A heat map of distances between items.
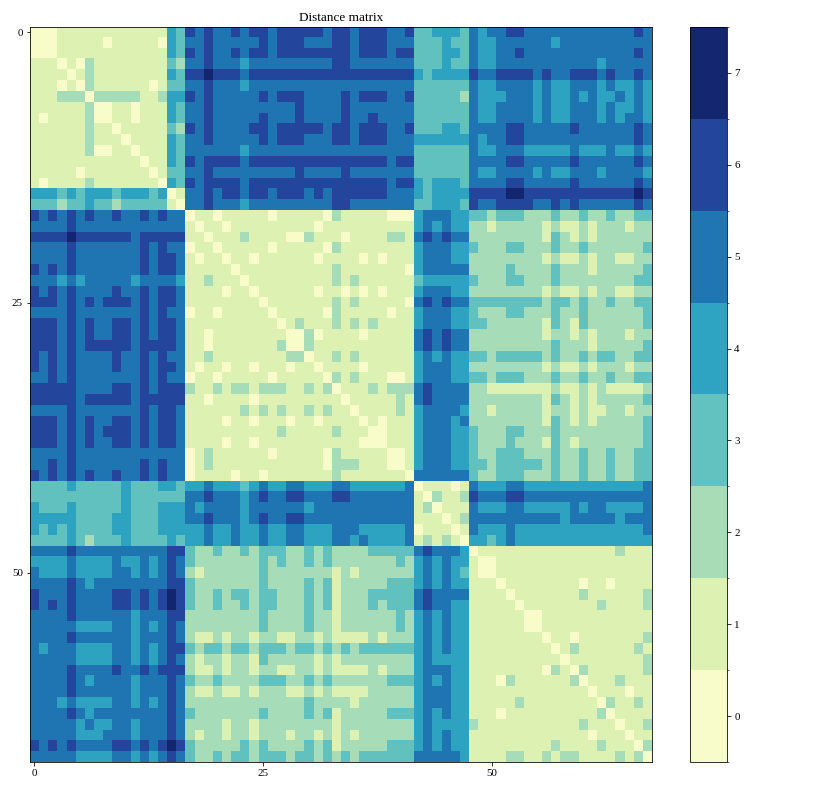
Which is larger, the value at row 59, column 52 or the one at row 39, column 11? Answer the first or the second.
the second
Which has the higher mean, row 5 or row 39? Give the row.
5
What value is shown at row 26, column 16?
5
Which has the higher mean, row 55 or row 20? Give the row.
20
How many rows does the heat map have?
68
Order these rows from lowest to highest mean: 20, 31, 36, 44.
31, 36, 20, 44
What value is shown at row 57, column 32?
3
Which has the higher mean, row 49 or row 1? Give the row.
1
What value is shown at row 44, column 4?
4
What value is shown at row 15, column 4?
4
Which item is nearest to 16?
15
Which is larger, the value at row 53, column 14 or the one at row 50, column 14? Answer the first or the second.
the first
